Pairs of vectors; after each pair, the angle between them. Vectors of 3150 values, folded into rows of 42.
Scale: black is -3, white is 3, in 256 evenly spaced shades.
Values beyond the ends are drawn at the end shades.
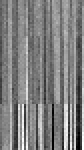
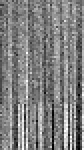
nearly parallel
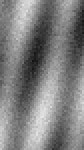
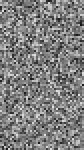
orthogonal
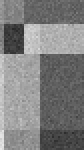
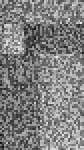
partly opposed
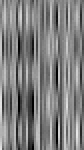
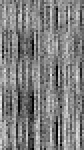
nearly parallel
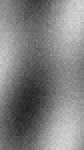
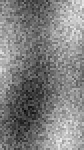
nearly parallel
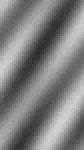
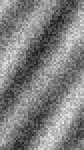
nearly parallel
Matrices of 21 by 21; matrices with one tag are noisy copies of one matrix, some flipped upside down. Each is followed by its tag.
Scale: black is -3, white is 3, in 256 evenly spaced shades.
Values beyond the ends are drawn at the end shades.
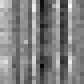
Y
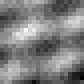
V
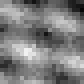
V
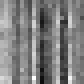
Y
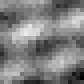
V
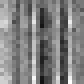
Y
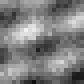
V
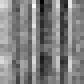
Y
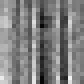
Y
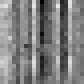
Y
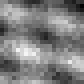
V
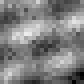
V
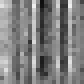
Y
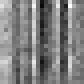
Y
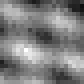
V
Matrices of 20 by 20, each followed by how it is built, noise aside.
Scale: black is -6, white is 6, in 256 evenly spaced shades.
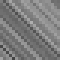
Toeplitz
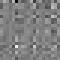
low rank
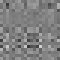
low rank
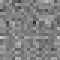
low rank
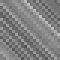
Toeplitz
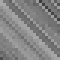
Toeplitz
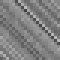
Toeplitz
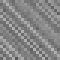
Toeplitz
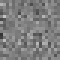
low rank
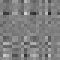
low rank
